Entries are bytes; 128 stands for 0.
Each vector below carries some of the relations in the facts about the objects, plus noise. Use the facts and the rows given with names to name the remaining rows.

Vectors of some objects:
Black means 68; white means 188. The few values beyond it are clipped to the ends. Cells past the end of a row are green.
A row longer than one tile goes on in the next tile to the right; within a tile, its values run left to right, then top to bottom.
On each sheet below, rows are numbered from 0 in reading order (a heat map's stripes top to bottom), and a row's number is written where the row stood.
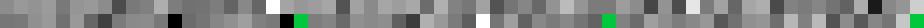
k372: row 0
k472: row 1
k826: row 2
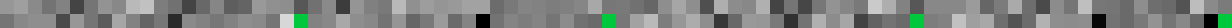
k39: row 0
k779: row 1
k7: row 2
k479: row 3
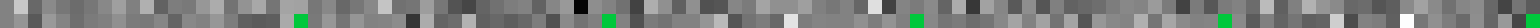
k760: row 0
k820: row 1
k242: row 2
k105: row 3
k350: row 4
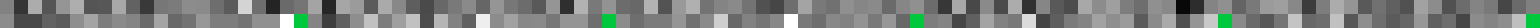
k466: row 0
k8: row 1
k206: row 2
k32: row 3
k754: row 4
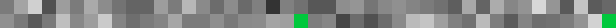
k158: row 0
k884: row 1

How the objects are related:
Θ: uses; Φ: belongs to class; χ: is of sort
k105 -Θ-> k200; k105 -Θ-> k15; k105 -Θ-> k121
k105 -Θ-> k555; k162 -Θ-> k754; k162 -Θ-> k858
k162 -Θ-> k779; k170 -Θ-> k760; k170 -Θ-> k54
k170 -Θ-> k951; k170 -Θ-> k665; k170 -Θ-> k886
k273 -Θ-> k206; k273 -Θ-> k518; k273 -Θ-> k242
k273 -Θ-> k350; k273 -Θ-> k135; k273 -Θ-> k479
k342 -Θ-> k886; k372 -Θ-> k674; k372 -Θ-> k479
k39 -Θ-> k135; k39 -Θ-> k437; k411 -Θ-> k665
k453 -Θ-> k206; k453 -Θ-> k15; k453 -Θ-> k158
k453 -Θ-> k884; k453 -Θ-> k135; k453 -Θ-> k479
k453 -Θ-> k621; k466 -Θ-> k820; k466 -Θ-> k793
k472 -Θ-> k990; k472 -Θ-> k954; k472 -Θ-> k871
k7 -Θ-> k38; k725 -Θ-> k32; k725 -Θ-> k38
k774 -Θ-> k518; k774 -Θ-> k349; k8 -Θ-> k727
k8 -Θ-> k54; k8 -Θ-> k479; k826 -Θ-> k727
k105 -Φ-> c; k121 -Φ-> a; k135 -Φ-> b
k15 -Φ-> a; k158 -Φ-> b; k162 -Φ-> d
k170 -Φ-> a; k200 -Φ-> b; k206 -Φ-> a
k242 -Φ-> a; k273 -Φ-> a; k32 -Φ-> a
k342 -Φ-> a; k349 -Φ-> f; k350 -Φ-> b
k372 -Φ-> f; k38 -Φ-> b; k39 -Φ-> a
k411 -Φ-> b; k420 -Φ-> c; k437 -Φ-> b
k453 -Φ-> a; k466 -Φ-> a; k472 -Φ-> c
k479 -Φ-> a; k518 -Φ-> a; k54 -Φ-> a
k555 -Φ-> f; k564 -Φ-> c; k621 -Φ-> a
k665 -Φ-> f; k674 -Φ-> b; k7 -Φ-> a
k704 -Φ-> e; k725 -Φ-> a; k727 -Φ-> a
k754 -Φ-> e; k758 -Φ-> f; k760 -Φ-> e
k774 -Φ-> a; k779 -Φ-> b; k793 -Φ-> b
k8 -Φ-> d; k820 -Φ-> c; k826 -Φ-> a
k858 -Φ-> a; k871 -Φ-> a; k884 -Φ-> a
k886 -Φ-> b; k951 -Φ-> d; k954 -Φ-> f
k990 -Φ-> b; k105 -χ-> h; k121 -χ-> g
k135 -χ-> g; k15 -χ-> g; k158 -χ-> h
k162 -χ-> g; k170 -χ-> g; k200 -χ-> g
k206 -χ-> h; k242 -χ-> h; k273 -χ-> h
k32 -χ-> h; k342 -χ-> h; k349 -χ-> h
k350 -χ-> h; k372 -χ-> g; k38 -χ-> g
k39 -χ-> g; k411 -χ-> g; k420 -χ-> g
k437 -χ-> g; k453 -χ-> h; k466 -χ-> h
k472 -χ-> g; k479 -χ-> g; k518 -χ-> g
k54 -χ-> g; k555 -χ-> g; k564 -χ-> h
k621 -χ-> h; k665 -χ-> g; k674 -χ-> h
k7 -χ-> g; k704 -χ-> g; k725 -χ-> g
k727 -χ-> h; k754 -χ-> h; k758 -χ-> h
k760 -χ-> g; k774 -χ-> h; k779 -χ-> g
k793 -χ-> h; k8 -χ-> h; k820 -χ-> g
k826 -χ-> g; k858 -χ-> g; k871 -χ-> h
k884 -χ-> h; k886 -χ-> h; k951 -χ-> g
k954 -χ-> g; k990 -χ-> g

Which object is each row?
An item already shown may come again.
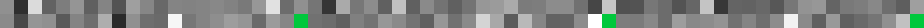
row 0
k273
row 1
k774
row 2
k349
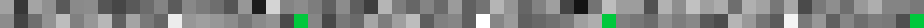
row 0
k8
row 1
k727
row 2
k472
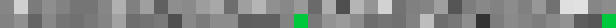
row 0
k760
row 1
k951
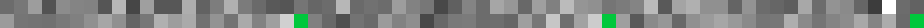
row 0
k621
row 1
k674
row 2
k453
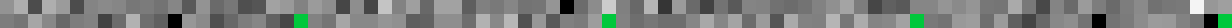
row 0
k162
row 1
k826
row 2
k105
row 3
k372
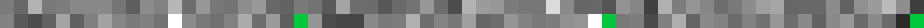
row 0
k871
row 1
k793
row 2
k54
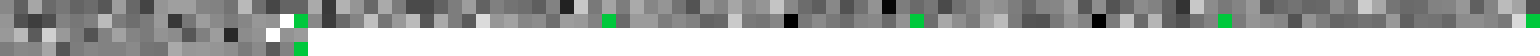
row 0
k793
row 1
k8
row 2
k437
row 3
k725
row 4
k135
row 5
k170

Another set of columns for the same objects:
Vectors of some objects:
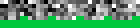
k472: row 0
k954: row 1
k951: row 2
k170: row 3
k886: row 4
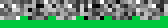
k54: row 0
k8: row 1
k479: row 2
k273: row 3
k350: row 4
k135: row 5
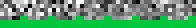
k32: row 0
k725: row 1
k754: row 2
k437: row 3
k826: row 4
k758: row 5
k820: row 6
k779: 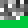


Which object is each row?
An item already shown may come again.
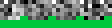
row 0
k170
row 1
k349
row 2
k674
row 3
k453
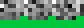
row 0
k727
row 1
k674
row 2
k466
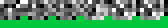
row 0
k871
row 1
k105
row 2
k774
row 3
k170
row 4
k162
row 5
k162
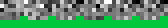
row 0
k727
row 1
k15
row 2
k39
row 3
k793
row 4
k372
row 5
k39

